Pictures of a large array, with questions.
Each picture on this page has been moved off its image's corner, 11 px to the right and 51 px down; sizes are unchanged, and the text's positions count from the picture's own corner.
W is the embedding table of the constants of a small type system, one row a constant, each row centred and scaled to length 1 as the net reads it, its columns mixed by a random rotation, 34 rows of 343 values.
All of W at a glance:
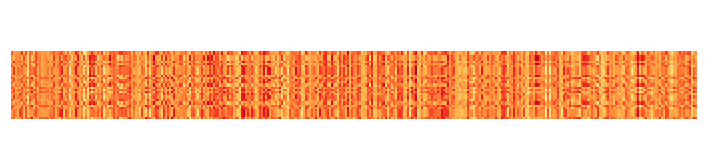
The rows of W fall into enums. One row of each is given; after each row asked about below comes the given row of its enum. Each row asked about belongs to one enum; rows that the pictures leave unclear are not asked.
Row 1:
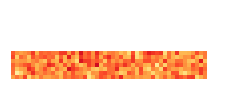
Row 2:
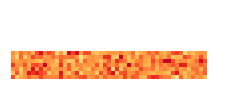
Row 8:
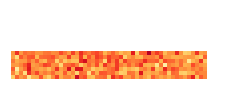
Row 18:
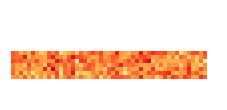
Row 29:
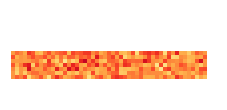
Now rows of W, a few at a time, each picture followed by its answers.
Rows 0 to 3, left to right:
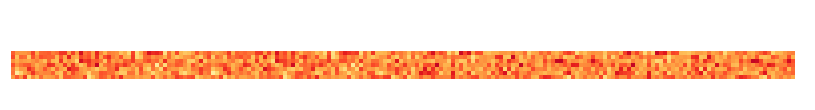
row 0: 1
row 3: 2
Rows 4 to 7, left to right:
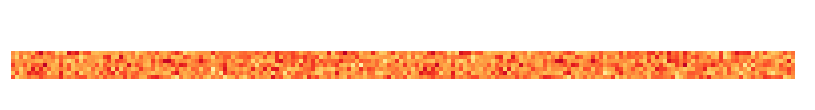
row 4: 2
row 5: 8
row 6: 2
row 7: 1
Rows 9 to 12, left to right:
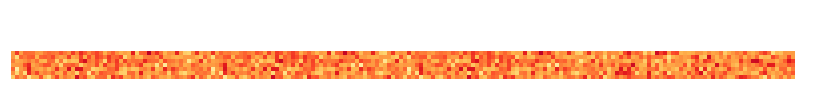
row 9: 8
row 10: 8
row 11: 8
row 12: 2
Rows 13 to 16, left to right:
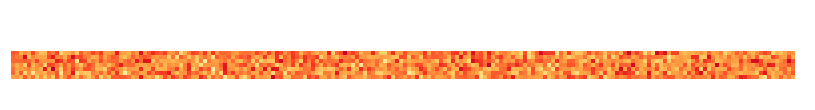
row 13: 18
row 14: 8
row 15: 1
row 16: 2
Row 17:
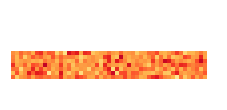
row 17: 2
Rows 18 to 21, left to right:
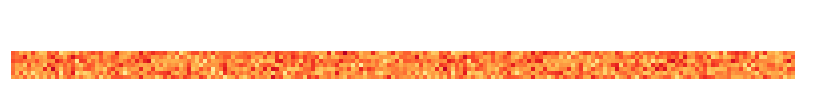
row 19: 8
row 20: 18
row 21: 29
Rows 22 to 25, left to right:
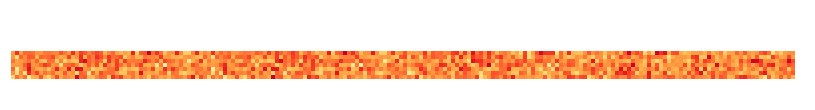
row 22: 8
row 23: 8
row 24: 1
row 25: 2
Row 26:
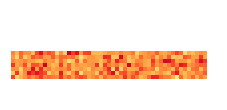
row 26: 2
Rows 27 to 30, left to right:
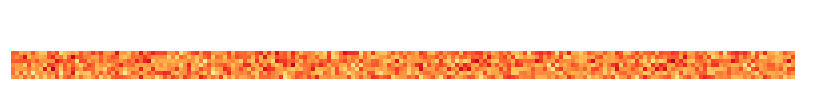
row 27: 18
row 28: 1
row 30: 29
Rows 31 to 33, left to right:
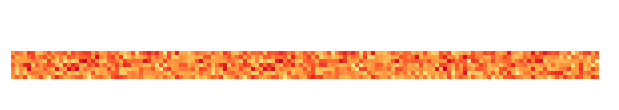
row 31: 29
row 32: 29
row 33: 18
